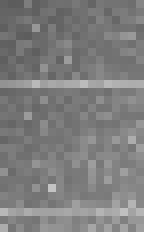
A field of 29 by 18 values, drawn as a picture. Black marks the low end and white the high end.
Odd lines: rows 11 and 27. Slope: up to the bottom right. Histogram: skewed, a long tail of high values.
